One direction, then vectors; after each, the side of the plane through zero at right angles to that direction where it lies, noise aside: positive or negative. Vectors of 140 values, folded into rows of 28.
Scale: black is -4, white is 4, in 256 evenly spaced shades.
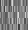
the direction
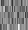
negative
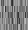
negative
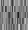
negative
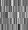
positive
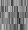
negative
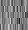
negative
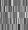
positive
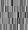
negative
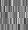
positive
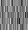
negative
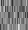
negative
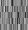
negative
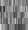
positive
